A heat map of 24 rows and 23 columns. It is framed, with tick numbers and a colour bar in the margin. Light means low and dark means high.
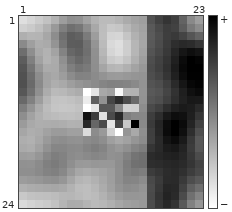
The centre is the roughest part. A vertical seam about 70% of the way across splits the table, and the right part is higher. In the centre lies a patch that is rougher than the rest. No regular stripes run through it.
